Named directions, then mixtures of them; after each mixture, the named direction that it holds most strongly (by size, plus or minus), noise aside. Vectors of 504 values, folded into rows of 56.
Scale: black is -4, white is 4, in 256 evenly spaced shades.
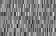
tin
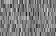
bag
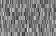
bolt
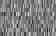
tin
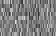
bag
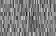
bag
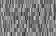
bolt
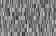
bolt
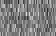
bag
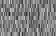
bolt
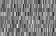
tin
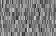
bolt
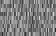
tin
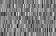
tin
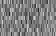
bolt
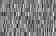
tin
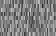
tin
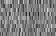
bag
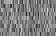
bag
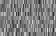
tin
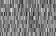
bag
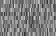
tin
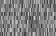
tin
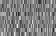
tin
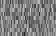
bolt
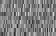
tin
